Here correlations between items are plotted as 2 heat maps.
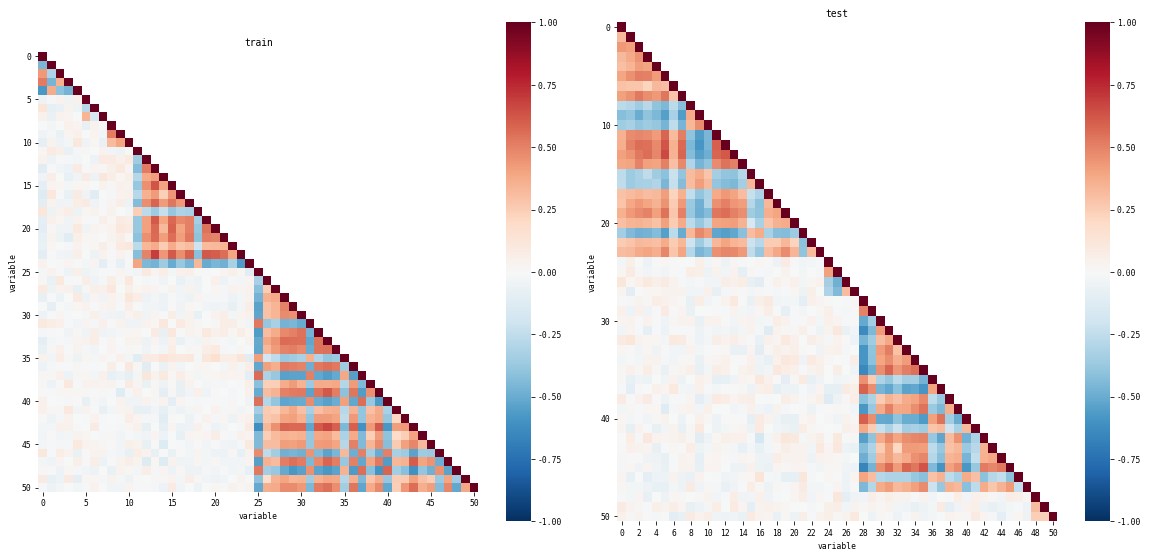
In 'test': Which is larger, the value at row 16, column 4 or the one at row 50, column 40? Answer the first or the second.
the second
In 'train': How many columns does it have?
51
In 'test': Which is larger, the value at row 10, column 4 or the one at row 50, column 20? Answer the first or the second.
the second
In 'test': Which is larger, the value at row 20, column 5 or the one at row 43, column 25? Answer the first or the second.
the first
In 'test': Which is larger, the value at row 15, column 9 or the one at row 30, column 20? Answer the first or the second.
the first
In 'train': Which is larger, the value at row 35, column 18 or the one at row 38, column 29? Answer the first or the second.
the second
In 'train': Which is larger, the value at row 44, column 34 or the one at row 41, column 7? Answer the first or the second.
the first
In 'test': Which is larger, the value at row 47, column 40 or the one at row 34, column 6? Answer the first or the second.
the second
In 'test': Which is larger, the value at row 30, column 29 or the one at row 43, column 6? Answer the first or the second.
the second
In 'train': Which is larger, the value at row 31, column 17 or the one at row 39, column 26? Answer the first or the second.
the second
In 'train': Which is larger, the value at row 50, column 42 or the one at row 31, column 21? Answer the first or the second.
the first
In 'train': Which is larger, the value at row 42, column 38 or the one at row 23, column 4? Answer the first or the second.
the first
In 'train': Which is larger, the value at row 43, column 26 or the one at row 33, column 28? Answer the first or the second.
the second
